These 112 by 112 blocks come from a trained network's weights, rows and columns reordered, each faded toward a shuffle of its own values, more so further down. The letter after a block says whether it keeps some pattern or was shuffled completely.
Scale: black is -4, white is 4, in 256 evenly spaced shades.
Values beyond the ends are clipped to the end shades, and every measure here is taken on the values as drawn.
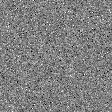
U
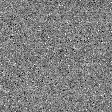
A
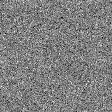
U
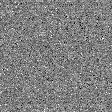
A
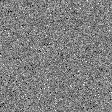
U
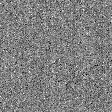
A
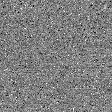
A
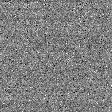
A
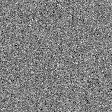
U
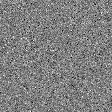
U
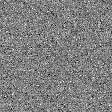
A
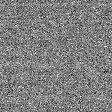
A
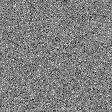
U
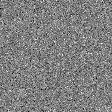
U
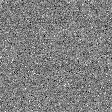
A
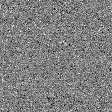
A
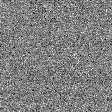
A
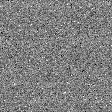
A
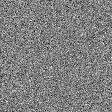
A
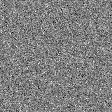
U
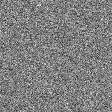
A
